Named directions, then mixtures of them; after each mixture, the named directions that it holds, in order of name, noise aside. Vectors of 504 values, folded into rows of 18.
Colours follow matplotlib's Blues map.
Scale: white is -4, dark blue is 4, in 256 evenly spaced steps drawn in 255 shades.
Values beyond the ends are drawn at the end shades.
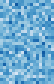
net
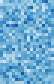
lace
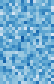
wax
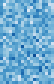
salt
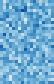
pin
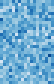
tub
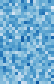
wax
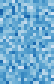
salt, tub, wax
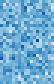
salt, wax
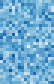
salt, tub, wax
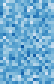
salt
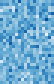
tub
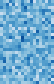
wax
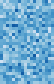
lace, salt, tub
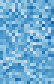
lace, net, tub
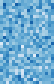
net, salt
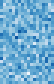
salt, tub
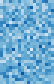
lace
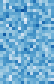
pin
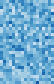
net, tub, wax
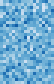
lace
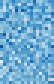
pin, tub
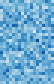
lace, net, wax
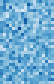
pin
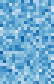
wax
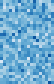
pin, salt, tub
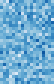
lace, net, pin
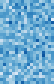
net, pin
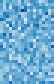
pin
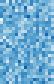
net, salt, tub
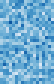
net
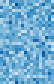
net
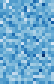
net, pin, salt
